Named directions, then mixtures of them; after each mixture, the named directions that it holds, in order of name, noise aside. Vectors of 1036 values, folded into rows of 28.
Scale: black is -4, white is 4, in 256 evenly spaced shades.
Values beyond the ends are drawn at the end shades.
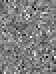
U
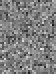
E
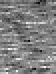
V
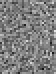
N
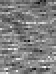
V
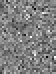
U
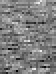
V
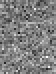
N, U, V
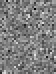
E, N, U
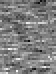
V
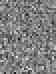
E, N, U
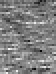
V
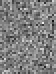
E, N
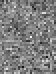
N, U, V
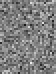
E, N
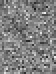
N, U, V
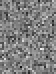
E
